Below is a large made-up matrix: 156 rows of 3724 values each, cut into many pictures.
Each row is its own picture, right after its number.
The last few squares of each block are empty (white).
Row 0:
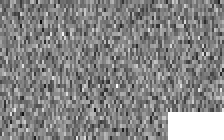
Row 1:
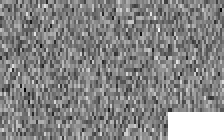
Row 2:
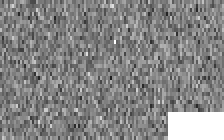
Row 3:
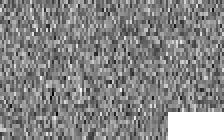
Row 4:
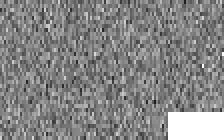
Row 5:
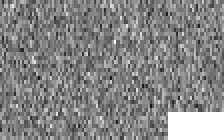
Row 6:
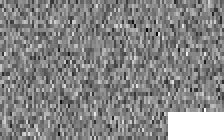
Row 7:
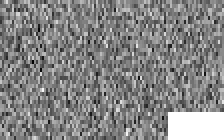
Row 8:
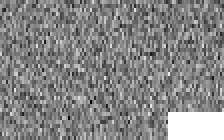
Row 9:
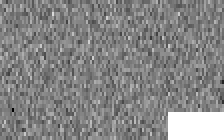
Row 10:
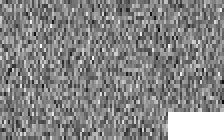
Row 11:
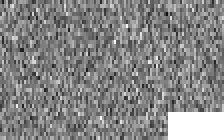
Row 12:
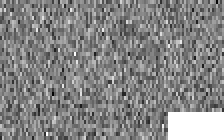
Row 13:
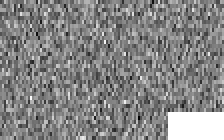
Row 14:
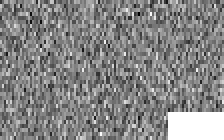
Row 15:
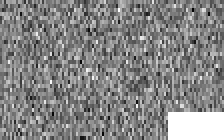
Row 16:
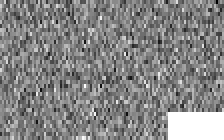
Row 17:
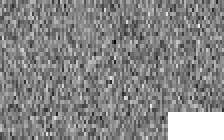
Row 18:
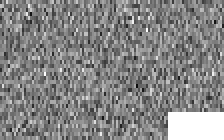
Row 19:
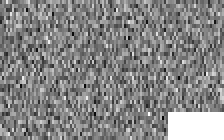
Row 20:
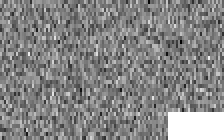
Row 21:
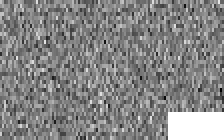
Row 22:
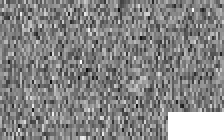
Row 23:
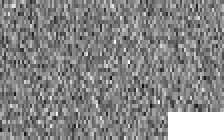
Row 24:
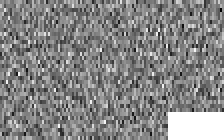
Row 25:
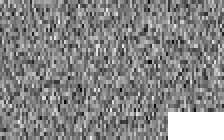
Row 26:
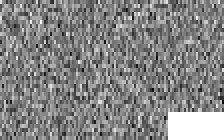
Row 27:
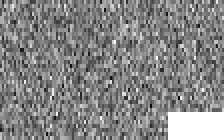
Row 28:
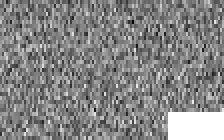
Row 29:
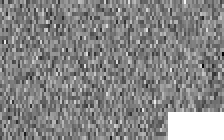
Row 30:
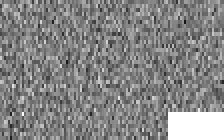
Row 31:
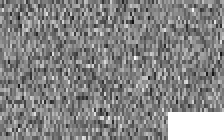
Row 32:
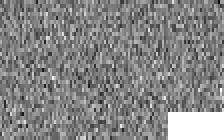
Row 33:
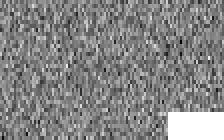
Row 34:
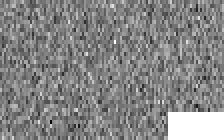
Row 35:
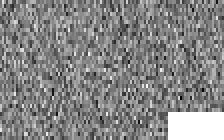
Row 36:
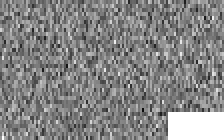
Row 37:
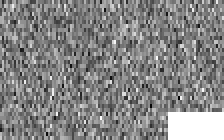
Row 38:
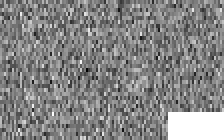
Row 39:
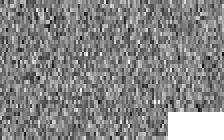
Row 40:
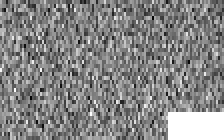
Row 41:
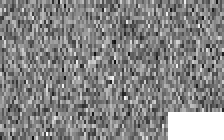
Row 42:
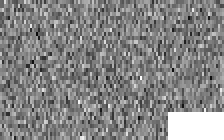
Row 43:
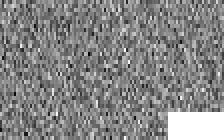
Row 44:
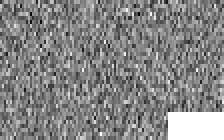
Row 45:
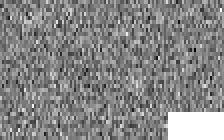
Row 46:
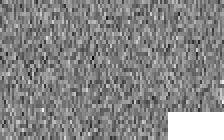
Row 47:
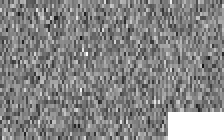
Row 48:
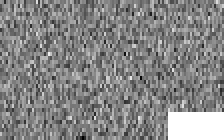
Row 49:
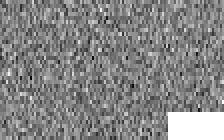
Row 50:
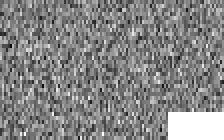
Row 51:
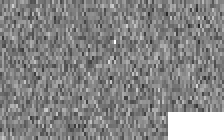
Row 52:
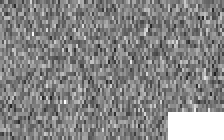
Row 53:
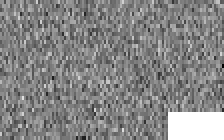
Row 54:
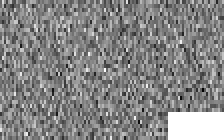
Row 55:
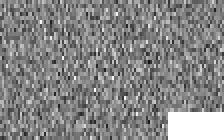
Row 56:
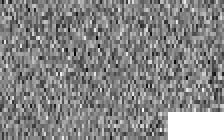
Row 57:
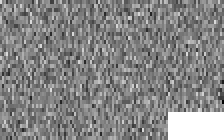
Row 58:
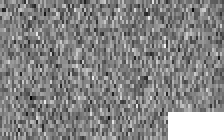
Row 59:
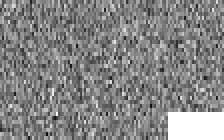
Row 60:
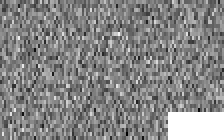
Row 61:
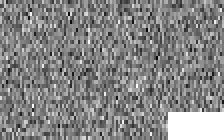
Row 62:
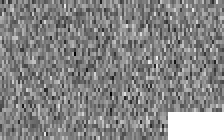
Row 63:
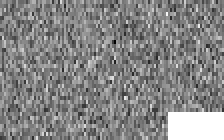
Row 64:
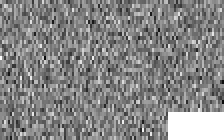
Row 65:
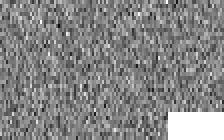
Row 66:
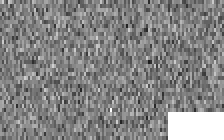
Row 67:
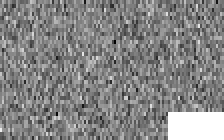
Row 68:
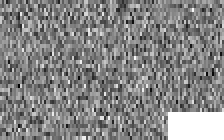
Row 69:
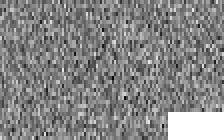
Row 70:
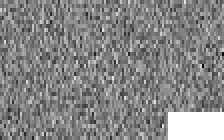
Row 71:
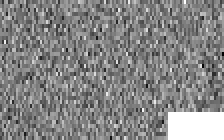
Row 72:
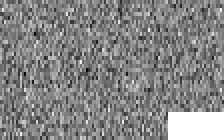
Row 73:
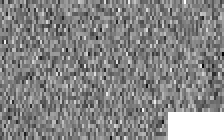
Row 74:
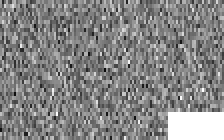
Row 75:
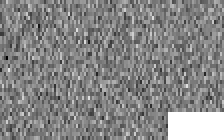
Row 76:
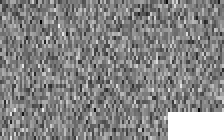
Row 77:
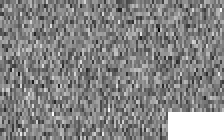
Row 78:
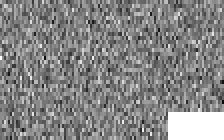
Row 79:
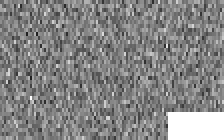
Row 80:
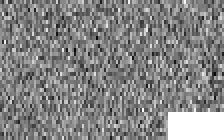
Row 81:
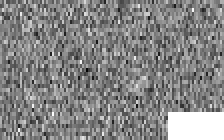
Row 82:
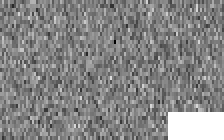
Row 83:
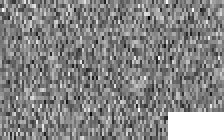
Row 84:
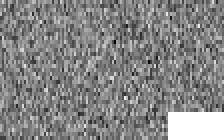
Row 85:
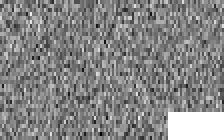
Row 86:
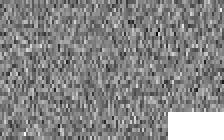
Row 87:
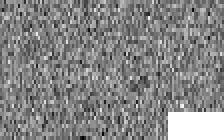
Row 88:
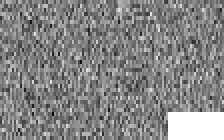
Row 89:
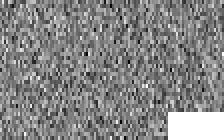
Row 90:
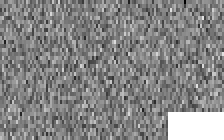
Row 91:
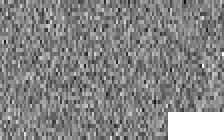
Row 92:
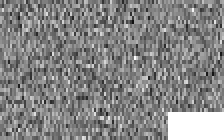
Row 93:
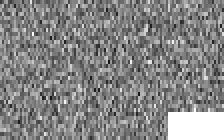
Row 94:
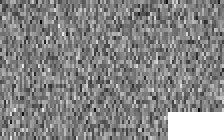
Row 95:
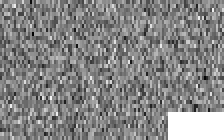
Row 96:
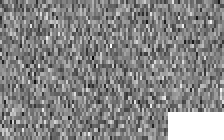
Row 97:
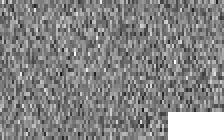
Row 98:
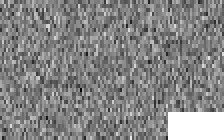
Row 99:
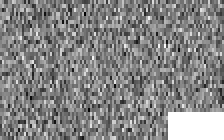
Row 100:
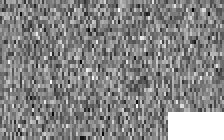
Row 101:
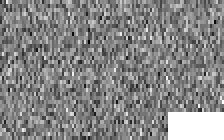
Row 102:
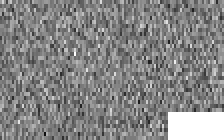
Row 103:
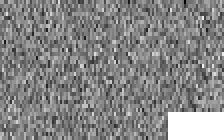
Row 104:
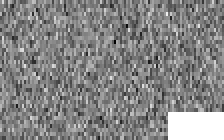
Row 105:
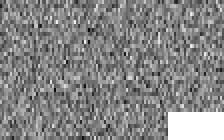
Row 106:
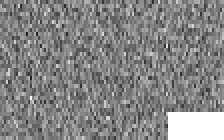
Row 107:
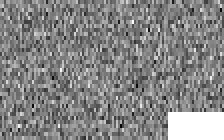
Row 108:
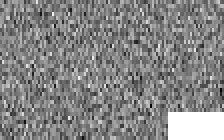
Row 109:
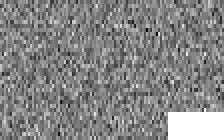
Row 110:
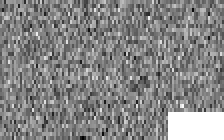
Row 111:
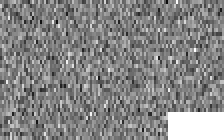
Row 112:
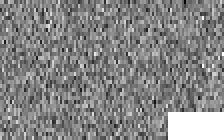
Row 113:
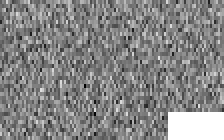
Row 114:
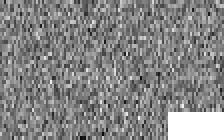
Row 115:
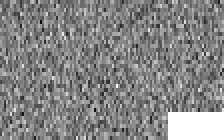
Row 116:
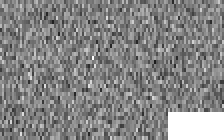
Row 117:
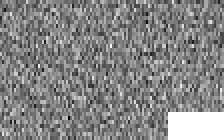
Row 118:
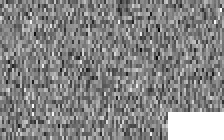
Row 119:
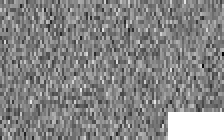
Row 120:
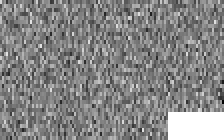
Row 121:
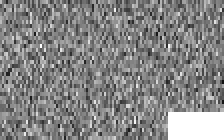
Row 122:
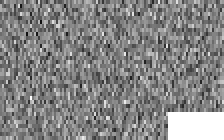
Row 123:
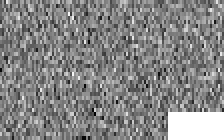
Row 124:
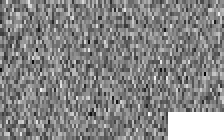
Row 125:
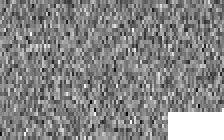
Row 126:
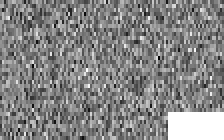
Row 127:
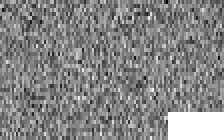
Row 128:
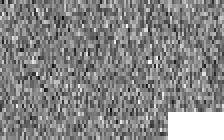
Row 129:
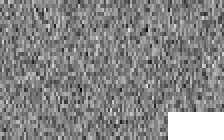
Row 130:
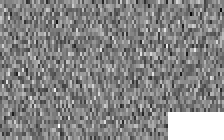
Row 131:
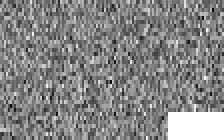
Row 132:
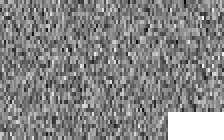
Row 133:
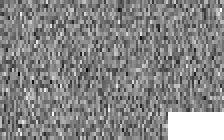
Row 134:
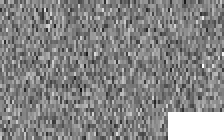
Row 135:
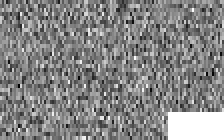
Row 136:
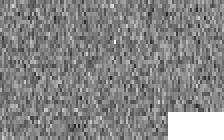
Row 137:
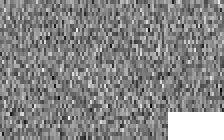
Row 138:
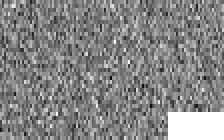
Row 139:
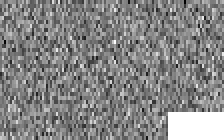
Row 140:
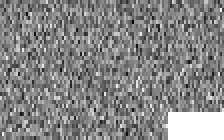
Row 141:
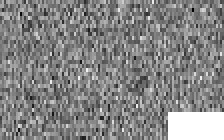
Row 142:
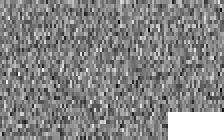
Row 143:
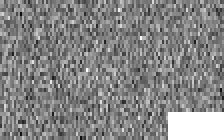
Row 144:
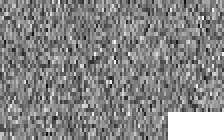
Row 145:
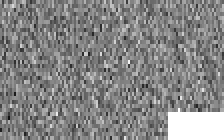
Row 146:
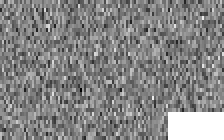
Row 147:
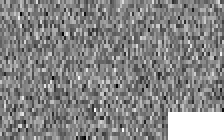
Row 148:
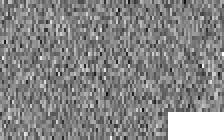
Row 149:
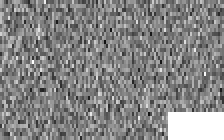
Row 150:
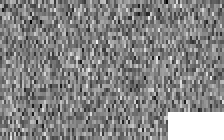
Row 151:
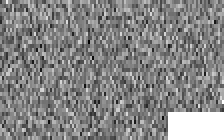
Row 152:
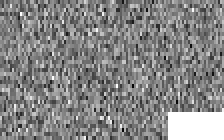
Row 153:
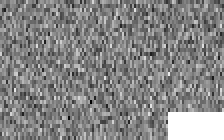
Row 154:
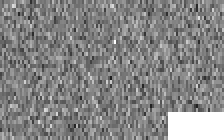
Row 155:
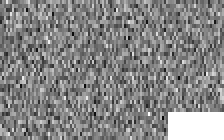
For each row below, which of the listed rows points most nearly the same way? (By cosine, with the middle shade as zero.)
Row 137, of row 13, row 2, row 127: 2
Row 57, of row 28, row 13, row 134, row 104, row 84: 28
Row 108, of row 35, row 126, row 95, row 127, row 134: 126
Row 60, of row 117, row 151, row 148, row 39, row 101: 117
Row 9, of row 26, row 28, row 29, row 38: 28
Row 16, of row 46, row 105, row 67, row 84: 46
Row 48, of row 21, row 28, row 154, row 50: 21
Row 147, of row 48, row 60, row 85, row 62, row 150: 48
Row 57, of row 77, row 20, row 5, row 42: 77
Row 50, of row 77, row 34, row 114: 77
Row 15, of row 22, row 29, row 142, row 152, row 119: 142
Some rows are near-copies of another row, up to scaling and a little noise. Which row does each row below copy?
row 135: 68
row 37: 27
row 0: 115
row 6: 109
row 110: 87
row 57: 120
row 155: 19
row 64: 78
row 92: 31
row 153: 8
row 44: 14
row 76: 94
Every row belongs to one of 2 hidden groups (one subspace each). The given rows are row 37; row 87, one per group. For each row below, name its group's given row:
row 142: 87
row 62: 37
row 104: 37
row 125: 87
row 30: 87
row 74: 37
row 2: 37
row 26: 87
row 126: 87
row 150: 87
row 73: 37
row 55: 37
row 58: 87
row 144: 37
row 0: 87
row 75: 87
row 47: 37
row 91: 37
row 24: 87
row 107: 87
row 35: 37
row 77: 87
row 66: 37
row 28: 87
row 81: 87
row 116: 87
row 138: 37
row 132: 37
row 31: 87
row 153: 87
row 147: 87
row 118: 87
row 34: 37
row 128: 37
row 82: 37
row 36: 37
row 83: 87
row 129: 37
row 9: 87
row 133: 87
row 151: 87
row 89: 37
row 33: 37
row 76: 87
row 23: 37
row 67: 37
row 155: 87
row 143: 87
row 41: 37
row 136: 37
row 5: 37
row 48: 87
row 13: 87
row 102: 37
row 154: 37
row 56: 37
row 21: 87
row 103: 37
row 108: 87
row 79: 87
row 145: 37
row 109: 87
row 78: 87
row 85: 87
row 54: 37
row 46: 87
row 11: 37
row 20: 37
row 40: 87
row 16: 87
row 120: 87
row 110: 87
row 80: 37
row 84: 37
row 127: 87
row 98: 37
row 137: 87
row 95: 37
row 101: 87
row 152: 87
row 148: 37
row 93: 37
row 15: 87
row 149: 87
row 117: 87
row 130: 87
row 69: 37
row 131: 37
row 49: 87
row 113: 87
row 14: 87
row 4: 37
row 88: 87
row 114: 87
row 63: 37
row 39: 37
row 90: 37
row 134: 37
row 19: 87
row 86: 87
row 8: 87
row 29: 37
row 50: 87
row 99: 87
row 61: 87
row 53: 87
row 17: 37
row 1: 87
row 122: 87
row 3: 37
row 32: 87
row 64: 87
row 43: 37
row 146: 37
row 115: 87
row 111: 87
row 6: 87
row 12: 37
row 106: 87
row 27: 37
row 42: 87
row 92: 87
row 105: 87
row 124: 87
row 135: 87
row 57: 87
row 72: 87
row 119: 37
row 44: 87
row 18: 87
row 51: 37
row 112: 37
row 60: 87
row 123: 87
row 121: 87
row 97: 37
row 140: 87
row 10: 87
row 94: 87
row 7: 87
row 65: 87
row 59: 37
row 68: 87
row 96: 87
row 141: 87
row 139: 37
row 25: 37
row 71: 37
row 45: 87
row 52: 37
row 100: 87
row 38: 87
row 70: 37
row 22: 87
